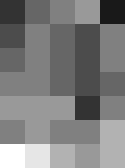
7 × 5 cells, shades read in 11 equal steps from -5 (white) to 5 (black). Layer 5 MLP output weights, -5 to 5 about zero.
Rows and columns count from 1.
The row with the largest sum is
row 1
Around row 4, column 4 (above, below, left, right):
2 3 1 1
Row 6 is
0 -1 0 0 -2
